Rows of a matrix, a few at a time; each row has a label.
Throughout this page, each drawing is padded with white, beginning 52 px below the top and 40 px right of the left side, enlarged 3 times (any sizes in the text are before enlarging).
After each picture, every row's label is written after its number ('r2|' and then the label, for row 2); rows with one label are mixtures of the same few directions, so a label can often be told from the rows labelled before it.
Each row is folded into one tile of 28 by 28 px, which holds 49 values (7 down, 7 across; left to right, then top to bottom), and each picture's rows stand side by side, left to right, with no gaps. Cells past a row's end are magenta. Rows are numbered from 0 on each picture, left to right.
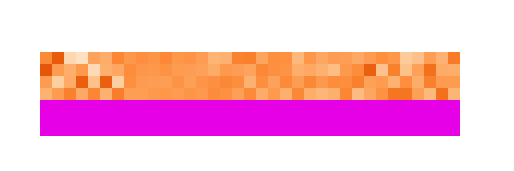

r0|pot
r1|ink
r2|pot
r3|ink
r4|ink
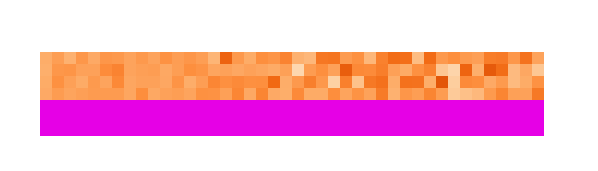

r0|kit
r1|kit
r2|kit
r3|pot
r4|kit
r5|ink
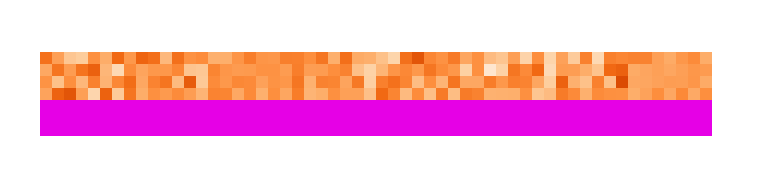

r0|ink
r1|kit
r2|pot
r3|kit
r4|pot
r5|ink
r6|kit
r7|pot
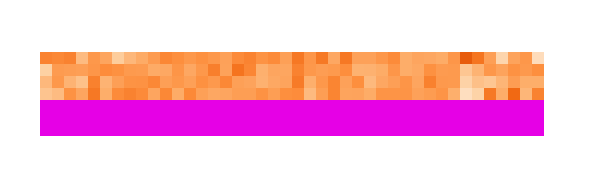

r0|pot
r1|pot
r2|ink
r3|kit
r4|ink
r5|pot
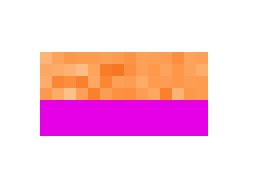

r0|ink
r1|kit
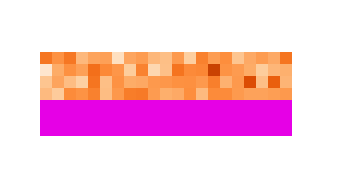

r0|pot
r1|ink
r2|pot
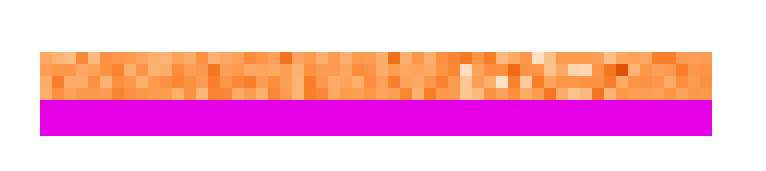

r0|kit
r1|ink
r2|pot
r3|kit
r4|kit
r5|pot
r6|ink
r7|pot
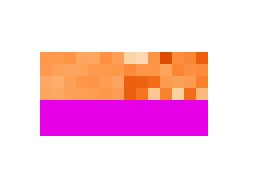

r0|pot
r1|pot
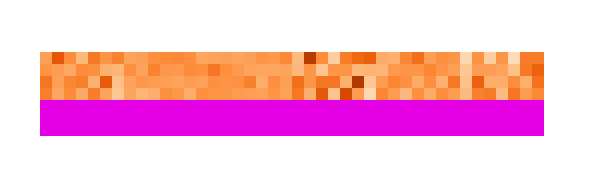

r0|kit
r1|ink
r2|pot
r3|kit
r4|pot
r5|kit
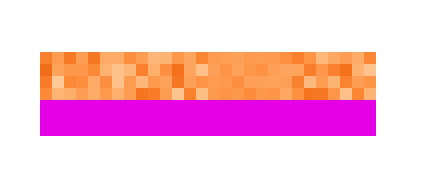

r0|kit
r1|ink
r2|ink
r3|ink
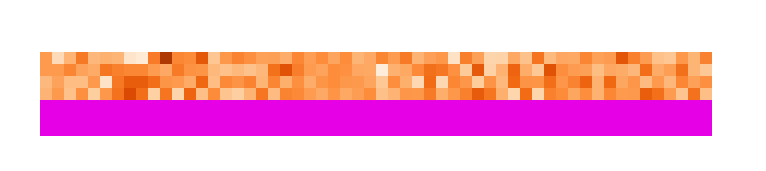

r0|kit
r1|pot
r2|ink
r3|kit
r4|pot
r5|ink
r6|pot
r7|ink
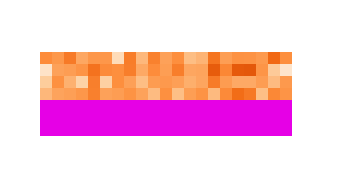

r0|pot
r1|kit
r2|ink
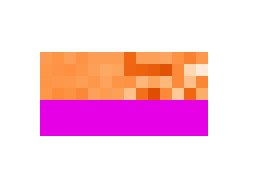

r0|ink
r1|ink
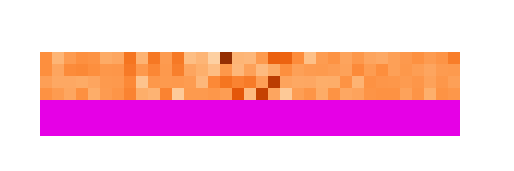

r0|kit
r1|kit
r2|kit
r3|kit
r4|pot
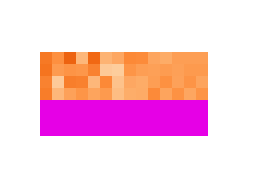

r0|kit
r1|pot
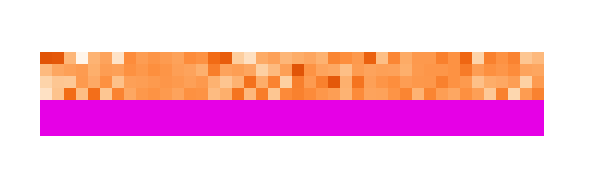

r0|pot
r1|ink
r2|pot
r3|pot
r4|kit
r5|kit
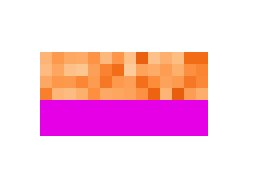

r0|ink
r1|kit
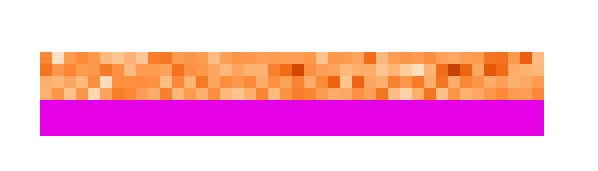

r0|kit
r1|pot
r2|ink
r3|pot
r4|ink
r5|ink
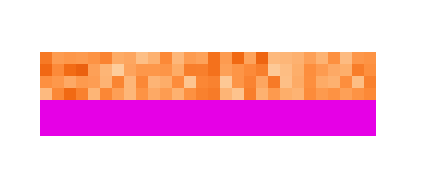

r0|ink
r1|kit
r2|kit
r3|kit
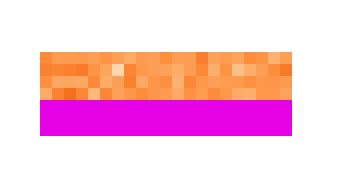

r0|ink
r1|pot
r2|ink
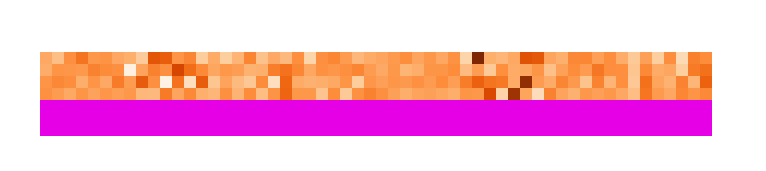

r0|pot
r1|pot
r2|kit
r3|kit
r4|ink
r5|kit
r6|pot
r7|kit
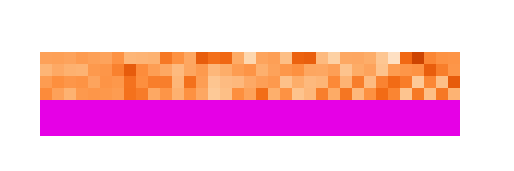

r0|ink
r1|pot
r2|pot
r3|pot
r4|pot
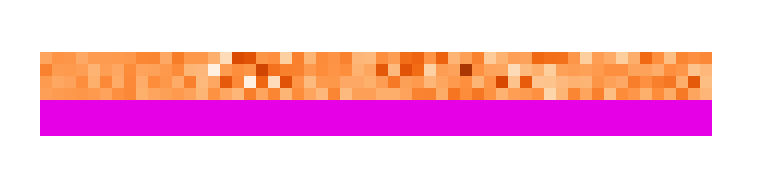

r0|pot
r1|kit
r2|pot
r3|kit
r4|ink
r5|pot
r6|pot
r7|kit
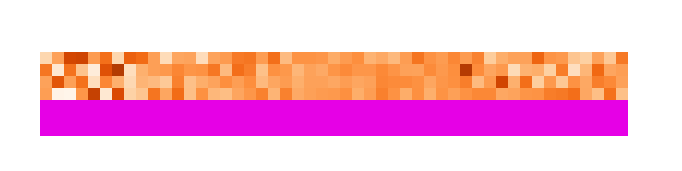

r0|ink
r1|pot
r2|ink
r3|pot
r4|pot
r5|pot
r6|ink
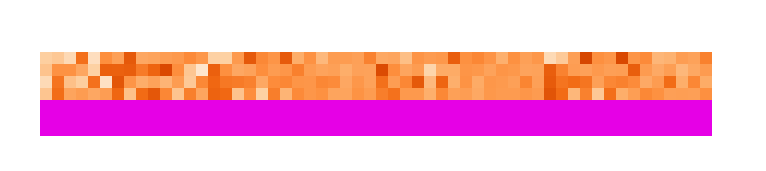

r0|kit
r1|ink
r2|pot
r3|pot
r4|pot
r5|kit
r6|pot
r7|pot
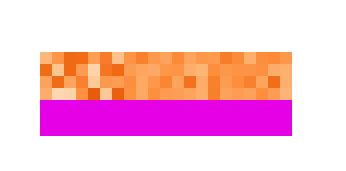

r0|ink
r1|kit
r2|kit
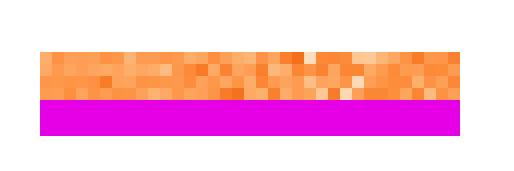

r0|kit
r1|ink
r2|ink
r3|kit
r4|pot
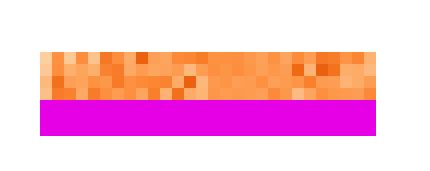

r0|kit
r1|kit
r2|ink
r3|ink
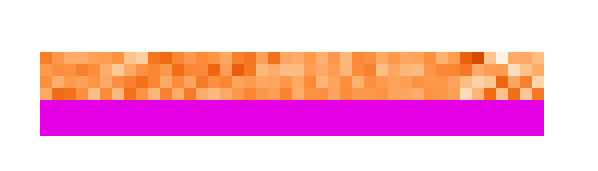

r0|ink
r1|pot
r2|ink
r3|kit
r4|ink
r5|pot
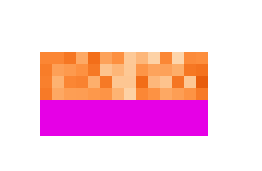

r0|kit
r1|kit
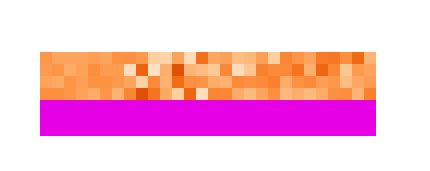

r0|ink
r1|ink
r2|ink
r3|ink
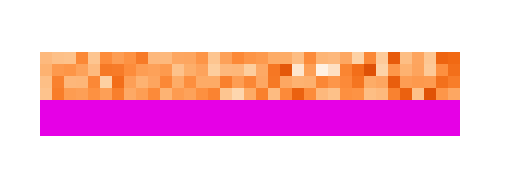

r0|kit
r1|pot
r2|ink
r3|ink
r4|kit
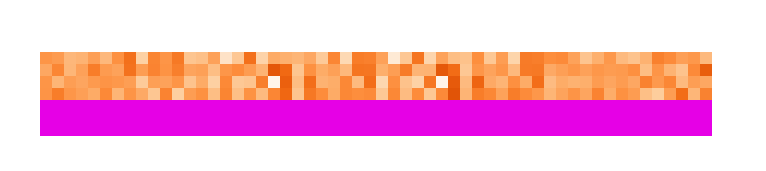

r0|ink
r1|kit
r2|kit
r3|kit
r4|kit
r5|kit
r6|pot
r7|ink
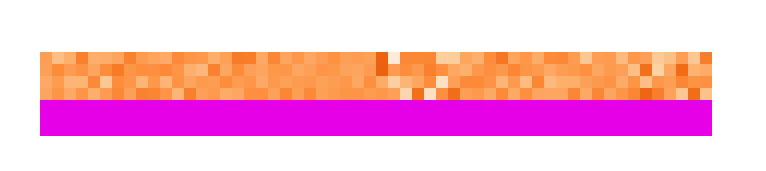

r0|kit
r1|ink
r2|ink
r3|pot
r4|kit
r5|pot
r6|pot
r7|ink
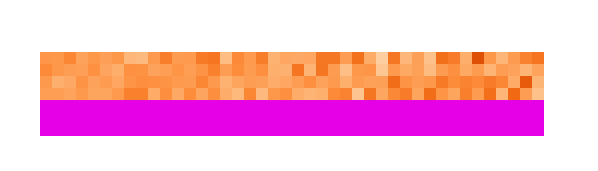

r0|kit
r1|pot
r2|kit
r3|ink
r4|kit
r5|kit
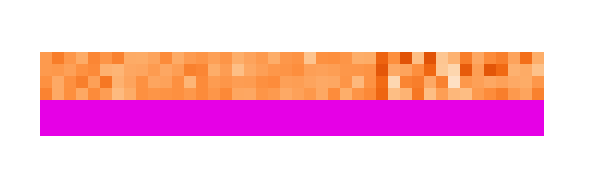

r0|kit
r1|kit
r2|ink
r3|kit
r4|kit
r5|ink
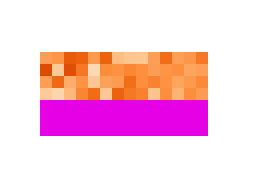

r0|ink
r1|pot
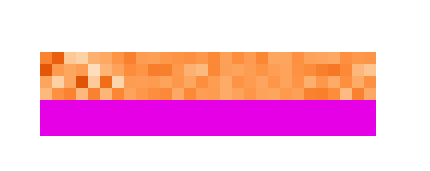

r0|pot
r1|ink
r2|kit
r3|ink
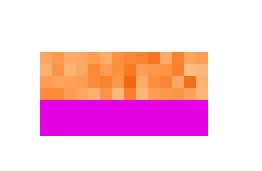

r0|ink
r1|kit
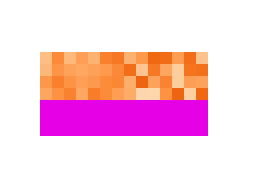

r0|kit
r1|ink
